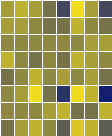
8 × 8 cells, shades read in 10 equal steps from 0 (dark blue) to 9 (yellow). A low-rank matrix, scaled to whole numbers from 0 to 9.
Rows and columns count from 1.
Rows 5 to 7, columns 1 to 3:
4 5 7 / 5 6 9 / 5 5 5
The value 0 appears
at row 6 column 8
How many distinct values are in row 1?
5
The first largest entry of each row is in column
6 6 7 1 3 3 5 6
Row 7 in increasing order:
4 4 5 5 5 6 7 7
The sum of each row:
42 41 42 43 42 41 43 43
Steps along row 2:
same down down same up down down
